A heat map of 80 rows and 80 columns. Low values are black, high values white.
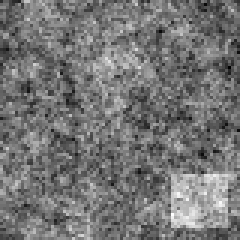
Odd rows or columns: none. Grain: blotchy. Odd patch: higher, in the bottom right. Slope: none. Ninth with the highest average: bottom right.
